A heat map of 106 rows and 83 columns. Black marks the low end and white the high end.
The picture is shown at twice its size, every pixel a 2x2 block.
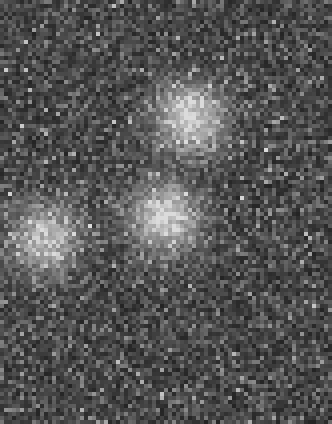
Bumps: three. Histogram: skewed, a long tail of high values. Slope: none. Mirror symmetry: none. Odd rows or columns: none. Ninth with the highest average: centre.
